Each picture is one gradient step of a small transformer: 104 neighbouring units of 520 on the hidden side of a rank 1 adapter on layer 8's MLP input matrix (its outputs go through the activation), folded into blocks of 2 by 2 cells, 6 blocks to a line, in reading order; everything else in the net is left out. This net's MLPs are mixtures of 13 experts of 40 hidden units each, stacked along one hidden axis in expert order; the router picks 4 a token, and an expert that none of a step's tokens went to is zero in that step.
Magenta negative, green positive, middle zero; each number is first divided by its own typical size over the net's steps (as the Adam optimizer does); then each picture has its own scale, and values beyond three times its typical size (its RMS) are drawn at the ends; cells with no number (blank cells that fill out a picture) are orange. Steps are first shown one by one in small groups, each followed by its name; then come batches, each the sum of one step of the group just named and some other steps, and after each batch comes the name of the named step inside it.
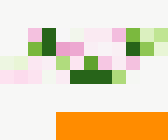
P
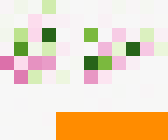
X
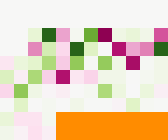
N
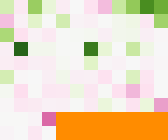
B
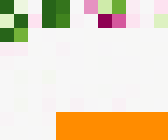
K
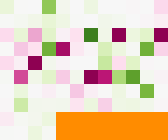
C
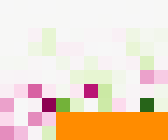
P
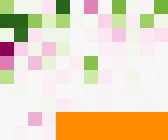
K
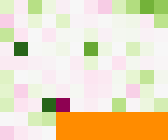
B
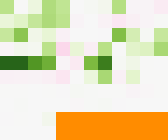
K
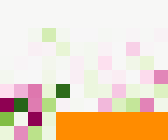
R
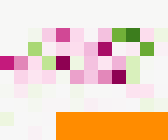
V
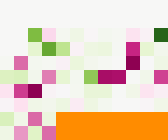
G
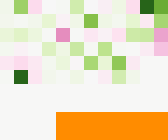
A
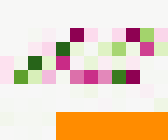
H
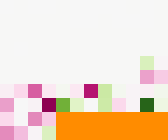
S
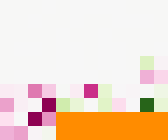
S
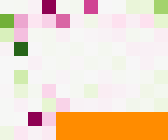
A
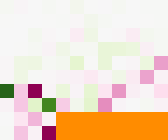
H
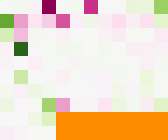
A
